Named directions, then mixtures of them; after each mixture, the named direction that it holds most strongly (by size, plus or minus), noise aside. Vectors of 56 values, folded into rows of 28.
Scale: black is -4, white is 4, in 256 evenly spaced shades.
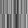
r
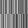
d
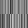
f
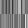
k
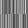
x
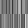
k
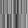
r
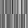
k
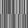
x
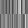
k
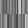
k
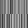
f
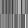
k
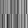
r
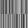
k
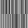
k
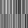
k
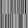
x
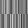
d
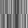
r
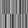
f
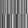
r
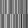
d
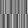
f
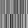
f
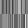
k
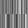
k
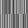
x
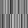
f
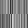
f
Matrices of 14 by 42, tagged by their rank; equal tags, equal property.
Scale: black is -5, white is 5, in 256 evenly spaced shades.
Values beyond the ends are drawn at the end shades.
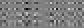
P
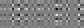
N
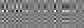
N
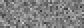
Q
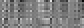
P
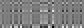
N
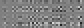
P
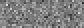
Q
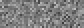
Q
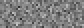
Q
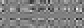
P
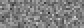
Q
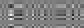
N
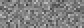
Q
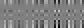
N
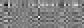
P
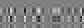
N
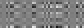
N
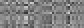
P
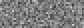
Q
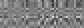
P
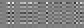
N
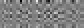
P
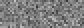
Q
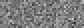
Q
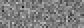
Q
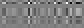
N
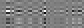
N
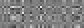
P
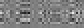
P
